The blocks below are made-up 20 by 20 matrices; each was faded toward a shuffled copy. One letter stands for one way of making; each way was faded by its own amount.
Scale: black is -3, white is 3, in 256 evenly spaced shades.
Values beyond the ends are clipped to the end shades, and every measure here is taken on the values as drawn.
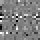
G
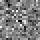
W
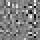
G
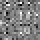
G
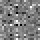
G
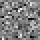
W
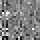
G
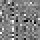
G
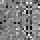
G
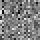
W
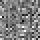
W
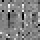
G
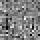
W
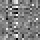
G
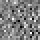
W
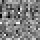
W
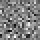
W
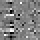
G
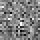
W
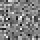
W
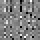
G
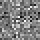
W
